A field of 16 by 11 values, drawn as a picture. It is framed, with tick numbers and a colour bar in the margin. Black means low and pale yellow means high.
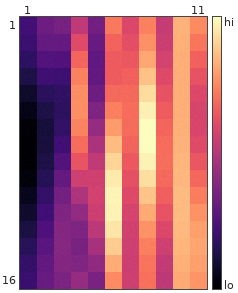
Calmest part: bottom left. Slope: up to the right. Ninth with the highest average: middle right. Ninth with the lowest average: middle left.
